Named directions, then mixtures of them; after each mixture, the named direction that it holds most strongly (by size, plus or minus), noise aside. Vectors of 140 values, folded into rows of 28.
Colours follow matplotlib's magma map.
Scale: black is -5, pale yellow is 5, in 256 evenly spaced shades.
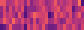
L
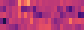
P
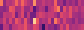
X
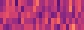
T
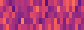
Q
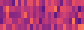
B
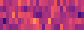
P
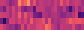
P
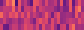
T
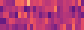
P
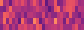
Q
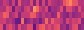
Q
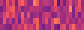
T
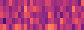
L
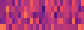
B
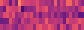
P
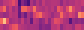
P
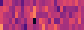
X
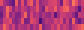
B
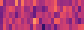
X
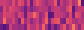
L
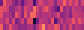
X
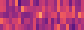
T
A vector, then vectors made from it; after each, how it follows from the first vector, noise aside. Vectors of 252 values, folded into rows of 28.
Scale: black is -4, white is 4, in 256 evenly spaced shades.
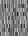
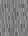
shrunk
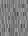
shrunk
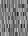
copied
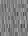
shrunk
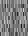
copied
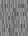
shrunk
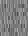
shrunk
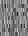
copied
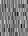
copied
